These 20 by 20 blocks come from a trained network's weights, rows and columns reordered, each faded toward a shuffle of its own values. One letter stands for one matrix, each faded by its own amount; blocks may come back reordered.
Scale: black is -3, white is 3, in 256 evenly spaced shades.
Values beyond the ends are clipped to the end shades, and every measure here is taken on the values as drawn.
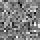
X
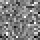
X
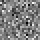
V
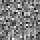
V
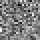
V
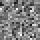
V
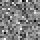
V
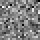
V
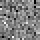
X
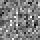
X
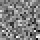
V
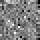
X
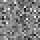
X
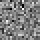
V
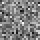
V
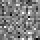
X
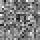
V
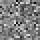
V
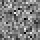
V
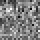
V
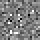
X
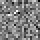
V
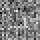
V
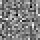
V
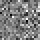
X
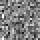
V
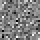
V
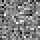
X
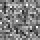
V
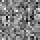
V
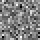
V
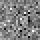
X
